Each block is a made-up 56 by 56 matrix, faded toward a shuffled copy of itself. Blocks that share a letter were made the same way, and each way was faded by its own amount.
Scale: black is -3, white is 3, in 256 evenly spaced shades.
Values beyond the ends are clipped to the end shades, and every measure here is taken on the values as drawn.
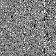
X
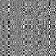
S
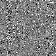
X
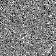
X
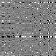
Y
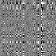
S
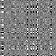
S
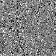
X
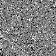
X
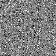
X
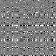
Y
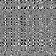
Y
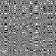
Y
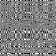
Y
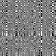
S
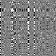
S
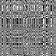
S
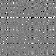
Y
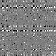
Y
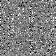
X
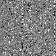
X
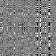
S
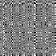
S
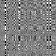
S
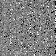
X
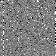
X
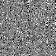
X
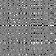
Y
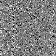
X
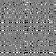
Y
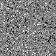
X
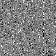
X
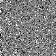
X
